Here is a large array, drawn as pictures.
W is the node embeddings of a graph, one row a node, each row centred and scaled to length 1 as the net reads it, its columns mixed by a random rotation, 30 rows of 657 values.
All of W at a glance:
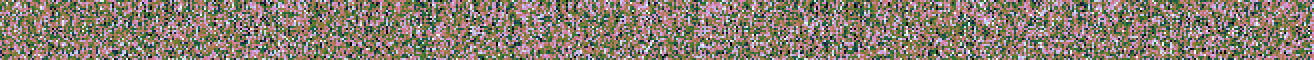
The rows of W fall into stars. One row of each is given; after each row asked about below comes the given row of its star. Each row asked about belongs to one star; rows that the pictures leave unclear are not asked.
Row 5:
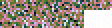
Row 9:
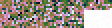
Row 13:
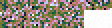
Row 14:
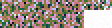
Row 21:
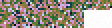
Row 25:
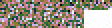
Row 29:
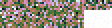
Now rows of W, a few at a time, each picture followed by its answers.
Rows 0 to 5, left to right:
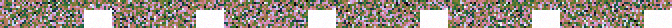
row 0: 9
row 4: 14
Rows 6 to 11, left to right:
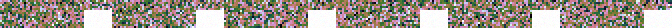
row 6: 13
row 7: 13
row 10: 21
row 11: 29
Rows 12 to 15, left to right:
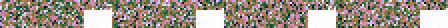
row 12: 29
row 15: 13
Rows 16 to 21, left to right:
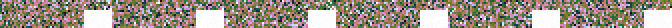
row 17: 13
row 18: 14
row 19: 5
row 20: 9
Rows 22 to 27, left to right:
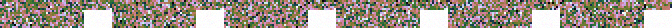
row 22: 21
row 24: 5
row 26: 25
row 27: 21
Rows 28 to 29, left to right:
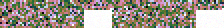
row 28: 14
